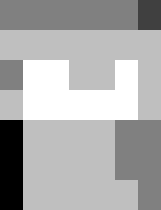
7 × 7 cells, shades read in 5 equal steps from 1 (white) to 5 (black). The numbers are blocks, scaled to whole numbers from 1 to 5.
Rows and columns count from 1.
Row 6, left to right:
5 2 2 2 2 3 3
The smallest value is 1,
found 8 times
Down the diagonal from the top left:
3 2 1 1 2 3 3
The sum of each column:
25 13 13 14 14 15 19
